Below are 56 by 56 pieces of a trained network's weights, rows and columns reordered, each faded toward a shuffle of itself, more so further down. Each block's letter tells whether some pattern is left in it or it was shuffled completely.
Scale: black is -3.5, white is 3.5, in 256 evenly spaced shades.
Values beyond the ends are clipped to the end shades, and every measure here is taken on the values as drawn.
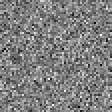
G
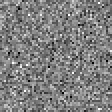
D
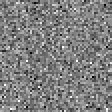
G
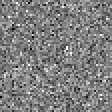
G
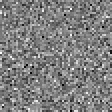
G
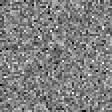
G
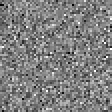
G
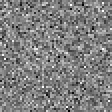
D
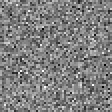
D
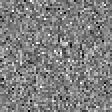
G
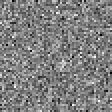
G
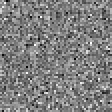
G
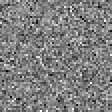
D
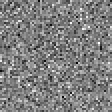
D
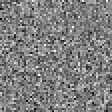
G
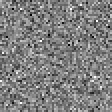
D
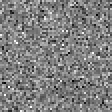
D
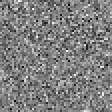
D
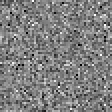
G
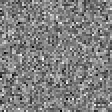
G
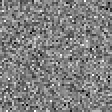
D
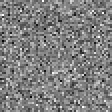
G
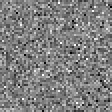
D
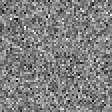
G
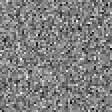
D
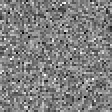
D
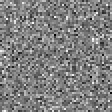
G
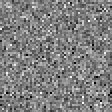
G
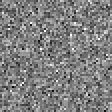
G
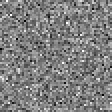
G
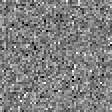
G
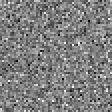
D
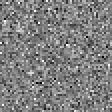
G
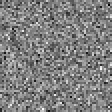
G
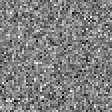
G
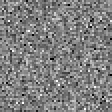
D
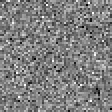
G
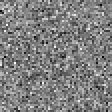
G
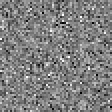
D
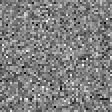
G
